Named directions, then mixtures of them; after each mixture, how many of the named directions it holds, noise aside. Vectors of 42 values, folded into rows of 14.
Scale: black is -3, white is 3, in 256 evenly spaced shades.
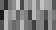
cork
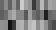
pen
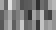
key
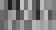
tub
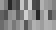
one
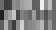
three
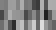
two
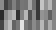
three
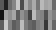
one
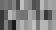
three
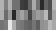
three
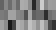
one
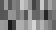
one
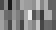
one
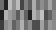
two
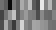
three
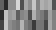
one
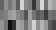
one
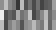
one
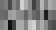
one
